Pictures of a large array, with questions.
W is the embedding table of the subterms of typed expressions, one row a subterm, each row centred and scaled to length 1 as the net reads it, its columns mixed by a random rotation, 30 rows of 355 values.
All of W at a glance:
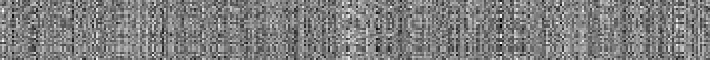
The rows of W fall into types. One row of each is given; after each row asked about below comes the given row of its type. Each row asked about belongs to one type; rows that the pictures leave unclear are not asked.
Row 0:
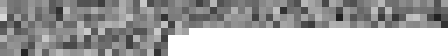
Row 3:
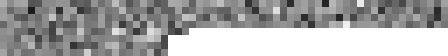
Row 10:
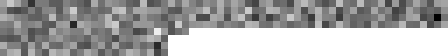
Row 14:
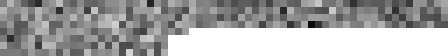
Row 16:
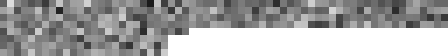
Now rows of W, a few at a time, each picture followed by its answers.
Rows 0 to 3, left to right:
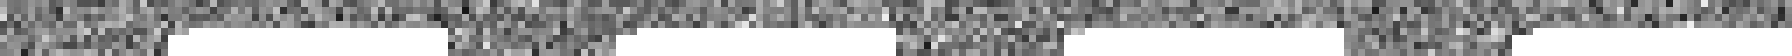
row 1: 16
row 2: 0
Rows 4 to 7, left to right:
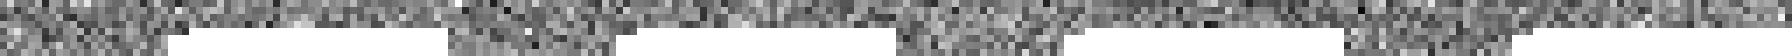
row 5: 16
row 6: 14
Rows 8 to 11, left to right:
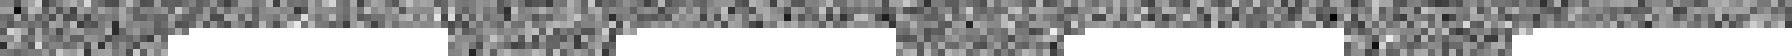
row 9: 0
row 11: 0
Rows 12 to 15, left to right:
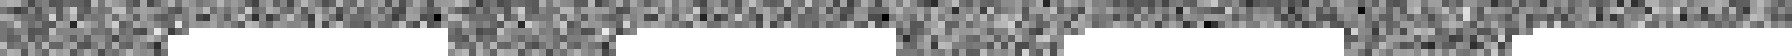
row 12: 10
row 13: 10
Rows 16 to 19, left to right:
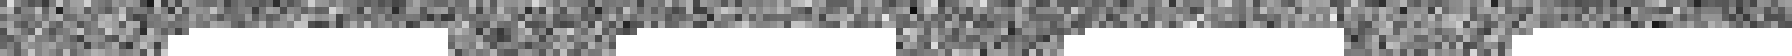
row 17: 3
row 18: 16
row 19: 14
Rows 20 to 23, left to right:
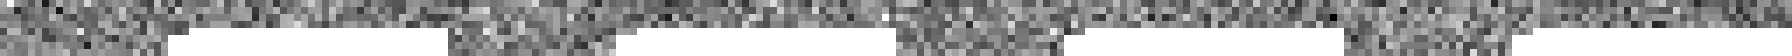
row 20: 16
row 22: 10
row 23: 14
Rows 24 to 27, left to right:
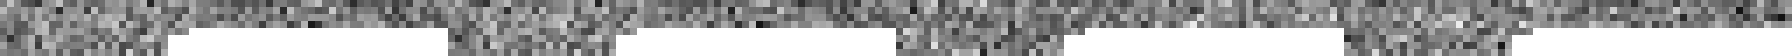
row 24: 14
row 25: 14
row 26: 16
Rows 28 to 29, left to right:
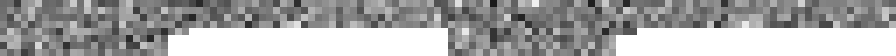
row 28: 0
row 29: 16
